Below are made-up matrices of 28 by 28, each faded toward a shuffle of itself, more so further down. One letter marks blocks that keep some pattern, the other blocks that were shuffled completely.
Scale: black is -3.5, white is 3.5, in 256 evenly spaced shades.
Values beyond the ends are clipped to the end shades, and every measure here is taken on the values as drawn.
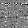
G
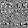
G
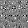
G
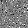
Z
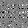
G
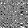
G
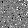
Z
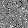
Z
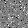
Z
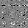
G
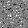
Z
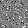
Z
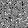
Z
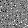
Z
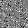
Z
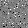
Z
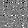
G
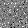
Z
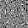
G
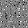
G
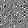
G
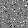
Z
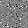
G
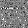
G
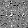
G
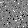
Z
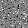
Z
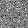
Z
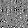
G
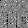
G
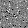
Z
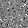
Z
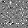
G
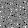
Z
